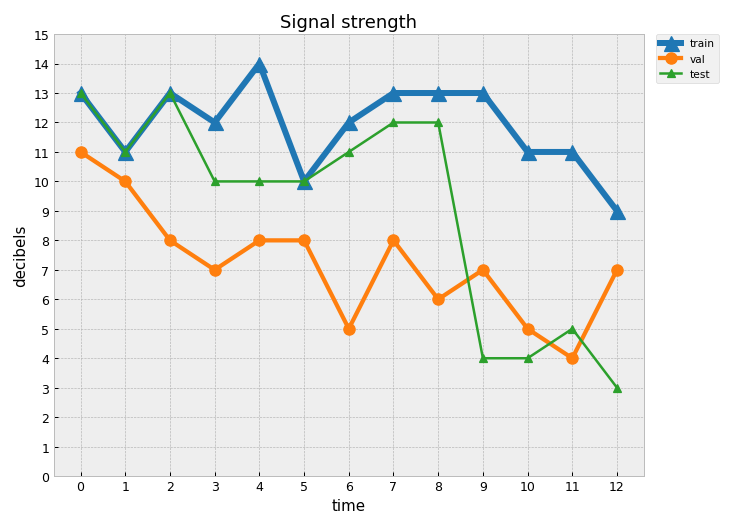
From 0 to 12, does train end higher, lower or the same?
lower
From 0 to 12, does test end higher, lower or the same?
lower
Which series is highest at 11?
train
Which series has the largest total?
train
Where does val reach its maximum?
0
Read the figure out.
Title: Signal strength
x-axis: time, ticks 0 1 2 3 4 5 6 7 8 9 10 11 12
y-axis: decibels, ticks 0 1 2 3 4 5 6 7 8 9 10 11 12 13 14 15
Legend: train, val, test
Values:
train: 13 11 13 12 14 10 12 13 13 13 11 11 9
val: 11 10 8 7 8 8 5 8 6 7 5 4 7
test: 13 11 13 10 10 10 11 12 12 4 4 5 3
